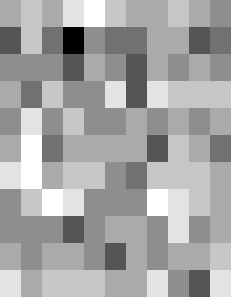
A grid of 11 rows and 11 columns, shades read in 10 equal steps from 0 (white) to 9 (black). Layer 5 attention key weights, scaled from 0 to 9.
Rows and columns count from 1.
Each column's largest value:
6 5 5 9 4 6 6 6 4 6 5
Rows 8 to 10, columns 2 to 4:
2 0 1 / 4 4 6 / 4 3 3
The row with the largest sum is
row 2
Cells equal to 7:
0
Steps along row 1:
down up down down up up same down up up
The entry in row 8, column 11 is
3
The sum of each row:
26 53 45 32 36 36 26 25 40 38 28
